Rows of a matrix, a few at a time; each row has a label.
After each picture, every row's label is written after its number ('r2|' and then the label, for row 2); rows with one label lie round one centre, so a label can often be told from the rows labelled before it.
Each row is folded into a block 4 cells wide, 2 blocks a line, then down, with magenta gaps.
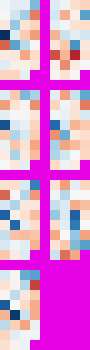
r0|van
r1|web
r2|van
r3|van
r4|van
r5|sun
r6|van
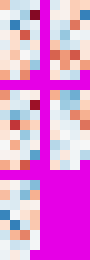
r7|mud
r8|web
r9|mud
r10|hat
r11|van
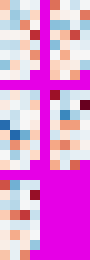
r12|hat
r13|mud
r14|van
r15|mud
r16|mud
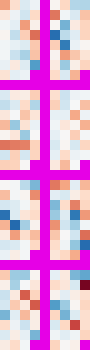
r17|hat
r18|van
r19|web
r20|hat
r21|van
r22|sun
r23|hat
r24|van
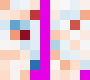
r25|mud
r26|hat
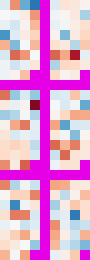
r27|van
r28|web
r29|mud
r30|web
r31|mud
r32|sun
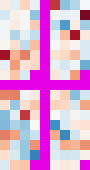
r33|web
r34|mud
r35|sun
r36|van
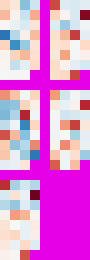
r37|van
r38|mud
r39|sun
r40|mud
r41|mud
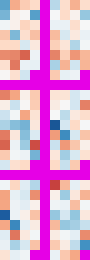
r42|web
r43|web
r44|sun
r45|van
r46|van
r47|sun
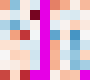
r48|mud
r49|sun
